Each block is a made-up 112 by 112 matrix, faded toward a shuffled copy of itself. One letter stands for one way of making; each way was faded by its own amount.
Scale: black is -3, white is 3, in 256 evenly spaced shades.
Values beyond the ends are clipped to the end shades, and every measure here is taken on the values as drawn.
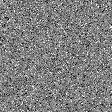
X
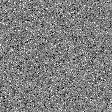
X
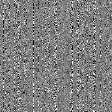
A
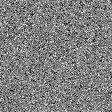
X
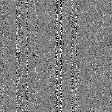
A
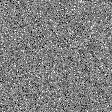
X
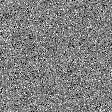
X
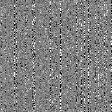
A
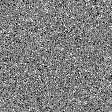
X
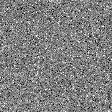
X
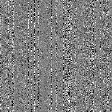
A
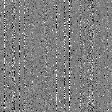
A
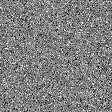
X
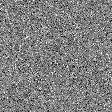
X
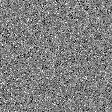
X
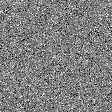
X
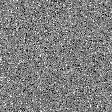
X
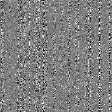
A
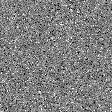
X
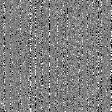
A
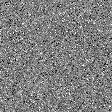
X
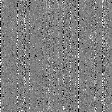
A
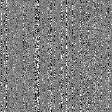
A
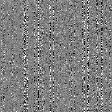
A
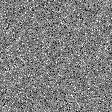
X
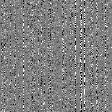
A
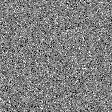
X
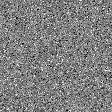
X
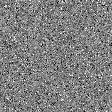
X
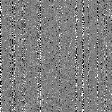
A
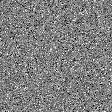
X
